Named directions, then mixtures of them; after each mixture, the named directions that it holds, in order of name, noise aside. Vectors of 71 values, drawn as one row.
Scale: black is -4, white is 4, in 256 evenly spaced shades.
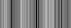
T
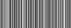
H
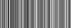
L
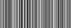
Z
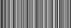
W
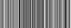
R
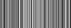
R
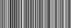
H, L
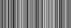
L, T, W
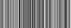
R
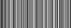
W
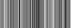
R, T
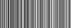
L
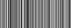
H, L, Z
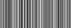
Z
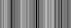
T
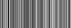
L, R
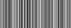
Z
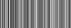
L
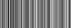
L
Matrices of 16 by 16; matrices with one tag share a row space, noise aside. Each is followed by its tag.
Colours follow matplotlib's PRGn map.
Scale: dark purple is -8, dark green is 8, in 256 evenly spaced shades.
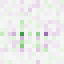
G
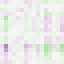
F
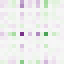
G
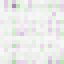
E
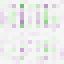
G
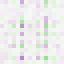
G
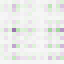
E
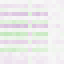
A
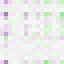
F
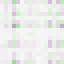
E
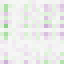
F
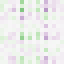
G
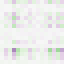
E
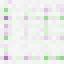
F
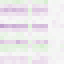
A
